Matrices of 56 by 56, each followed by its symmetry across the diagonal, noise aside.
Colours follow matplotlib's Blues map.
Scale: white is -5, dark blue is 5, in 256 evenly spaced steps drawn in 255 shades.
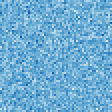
neither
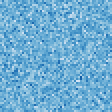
antisymmetric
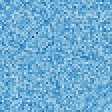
symmetric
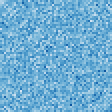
symmetric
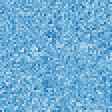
antisymmetric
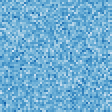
neither
